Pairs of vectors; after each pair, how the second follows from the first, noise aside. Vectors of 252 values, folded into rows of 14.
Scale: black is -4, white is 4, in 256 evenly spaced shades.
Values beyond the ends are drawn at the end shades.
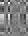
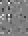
partly zeroed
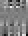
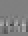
partly zeroed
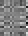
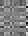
copied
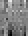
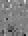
partly zeroed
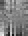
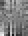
copied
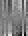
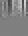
partly zeroed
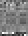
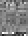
copied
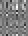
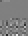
partly zeroed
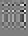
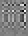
copied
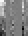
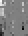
partly zeroed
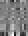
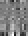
copied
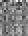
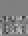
partly zeroed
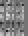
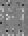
partly zeroed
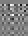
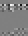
partly zeroed
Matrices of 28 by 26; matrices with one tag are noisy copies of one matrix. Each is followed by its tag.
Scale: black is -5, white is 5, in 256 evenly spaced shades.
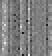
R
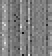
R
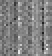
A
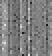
R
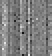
R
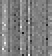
R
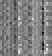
A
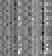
A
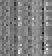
A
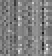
A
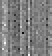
R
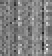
A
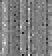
R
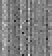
R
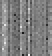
R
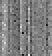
R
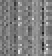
A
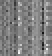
A
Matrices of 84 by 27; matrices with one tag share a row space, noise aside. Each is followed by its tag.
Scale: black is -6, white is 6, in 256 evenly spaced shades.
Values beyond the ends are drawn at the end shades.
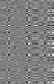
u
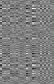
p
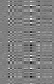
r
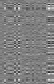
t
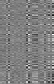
u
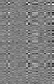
u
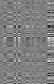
t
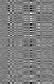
r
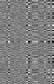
u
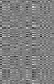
p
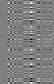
r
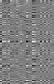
p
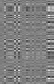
t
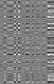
t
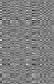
p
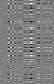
r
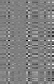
u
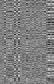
t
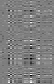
r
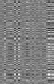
t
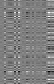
t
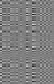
p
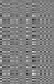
p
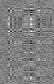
r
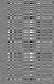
r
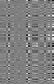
u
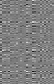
p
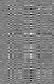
r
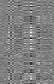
r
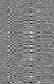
r
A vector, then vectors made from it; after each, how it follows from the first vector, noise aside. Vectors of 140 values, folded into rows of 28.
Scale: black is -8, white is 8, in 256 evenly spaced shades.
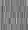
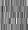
scaled up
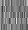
scaled up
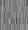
negated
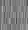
negated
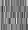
scaled up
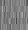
negated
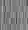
negated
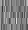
scaled up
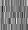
scaled up
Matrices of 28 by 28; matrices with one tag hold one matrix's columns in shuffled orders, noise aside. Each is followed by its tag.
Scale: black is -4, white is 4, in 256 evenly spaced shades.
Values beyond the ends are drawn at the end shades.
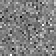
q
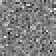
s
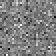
q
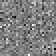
q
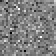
s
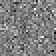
s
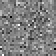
q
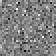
s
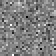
q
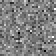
s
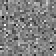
q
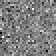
s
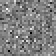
s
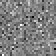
q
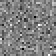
q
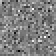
s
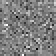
q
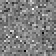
s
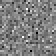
s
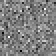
s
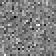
q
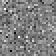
s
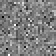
q
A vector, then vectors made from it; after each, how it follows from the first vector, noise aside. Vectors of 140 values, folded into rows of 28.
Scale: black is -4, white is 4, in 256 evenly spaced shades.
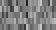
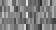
negated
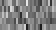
negated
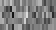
wrapped around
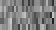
wrapped around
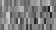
wrapped around
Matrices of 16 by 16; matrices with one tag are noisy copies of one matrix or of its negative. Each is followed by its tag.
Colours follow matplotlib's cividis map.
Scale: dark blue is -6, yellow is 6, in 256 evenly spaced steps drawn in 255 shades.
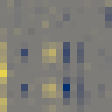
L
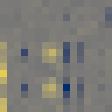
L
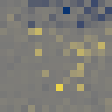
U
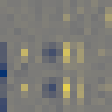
L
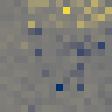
U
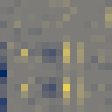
L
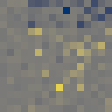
U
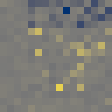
U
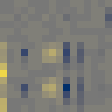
L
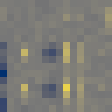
L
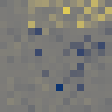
U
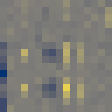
L
